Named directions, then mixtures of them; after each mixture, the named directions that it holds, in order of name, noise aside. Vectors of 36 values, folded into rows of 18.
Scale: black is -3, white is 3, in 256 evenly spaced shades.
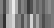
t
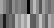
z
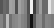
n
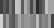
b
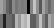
z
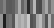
b, z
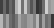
b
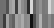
n, z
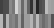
b, t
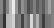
t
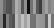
b, z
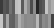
b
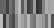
b, z
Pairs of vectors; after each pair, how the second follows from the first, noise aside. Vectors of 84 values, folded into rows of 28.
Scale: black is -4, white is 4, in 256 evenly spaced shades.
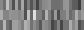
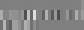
partly zeroed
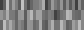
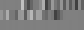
partly zeroed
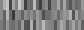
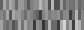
reversed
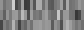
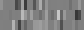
partly zeroed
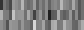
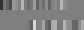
partly zeroed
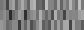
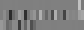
partly zeroed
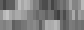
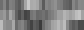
reversed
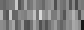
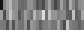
reversed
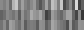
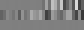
partly zeroed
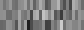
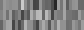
reversed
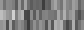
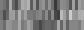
reversed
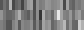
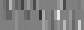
partly zeroed
